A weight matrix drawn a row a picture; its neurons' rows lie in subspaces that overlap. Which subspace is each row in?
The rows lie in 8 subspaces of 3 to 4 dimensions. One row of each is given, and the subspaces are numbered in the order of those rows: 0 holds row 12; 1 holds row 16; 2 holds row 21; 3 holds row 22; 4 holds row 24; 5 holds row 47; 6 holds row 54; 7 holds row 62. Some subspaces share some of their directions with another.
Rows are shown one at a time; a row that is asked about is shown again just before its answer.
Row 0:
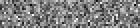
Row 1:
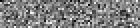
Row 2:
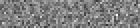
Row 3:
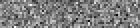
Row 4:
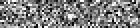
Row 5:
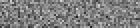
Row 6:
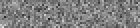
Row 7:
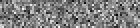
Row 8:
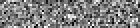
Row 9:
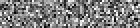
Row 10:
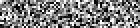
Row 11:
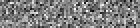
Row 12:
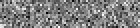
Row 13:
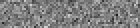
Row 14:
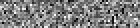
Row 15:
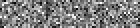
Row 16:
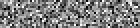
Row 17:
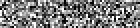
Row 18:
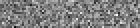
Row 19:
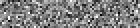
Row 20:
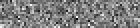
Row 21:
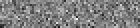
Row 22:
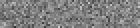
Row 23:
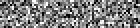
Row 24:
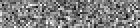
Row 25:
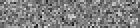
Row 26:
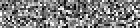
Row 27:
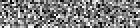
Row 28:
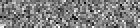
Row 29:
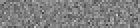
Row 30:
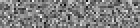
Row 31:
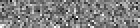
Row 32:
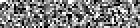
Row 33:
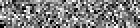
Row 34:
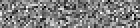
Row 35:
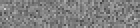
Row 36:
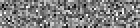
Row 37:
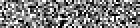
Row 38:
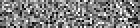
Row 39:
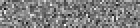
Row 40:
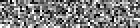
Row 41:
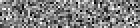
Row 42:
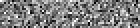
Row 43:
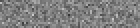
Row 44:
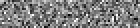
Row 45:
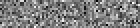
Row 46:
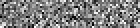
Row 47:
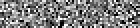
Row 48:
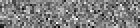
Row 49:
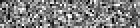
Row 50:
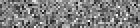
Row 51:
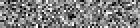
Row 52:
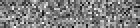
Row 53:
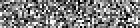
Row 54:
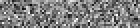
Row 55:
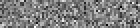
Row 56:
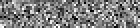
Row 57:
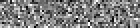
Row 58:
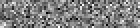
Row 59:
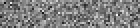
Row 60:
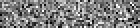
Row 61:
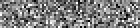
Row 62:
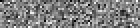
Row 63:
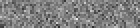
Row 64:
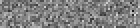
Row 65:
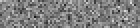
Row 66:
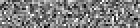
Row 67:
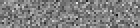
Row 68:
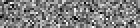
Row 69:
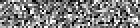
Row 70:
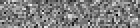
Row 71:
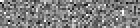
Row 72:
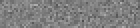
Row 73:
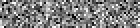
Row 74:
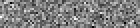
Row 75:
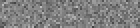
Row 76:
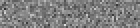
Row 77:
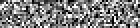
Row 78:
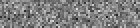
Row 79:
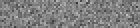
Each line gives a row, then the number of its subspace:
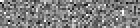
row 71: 7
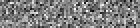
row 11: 0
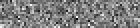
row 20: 2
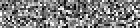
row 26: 4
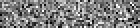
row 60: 4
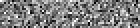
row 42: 7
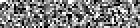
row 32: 1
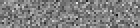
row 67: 1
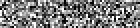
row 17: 5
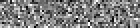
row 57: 2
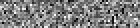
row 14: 4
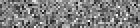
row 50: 7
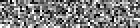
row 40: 2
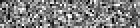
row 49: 1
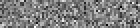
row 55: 3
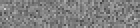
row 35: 1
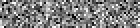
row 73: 3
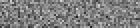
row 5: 2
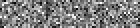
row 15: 3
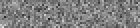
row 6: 0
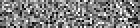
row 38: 4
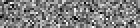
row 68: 0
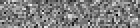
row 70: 6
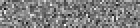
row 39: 5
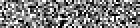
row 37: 5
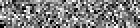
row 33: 6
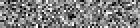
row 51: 6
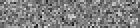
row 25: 6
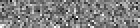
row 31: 2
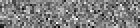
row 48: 2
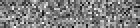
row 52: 3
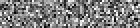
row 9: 1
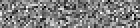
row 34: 4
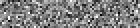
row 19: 4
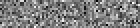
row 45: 3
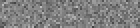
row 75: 3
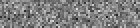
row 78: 2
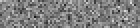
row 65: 1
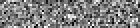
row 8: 6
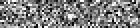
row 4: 6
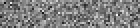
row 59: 0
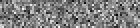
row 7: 6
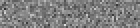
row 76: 5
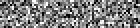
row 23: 3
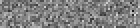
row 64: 4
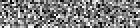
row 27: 2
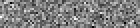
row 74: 0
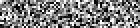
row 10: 1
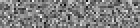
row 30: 1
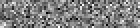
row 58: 3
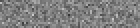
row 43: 7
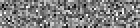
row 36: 7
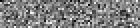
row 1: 7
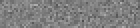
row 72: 4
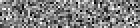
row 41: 1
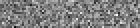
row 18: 5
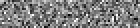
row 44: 5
